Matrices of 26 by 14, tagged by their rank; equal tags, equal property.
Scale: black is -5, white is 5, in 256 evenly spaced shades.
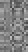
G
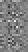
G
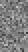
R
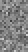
R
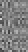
G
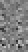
G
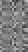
G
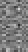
G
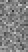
R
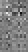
G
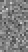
R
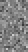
R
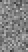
R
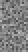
R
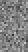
R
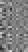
G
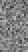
R
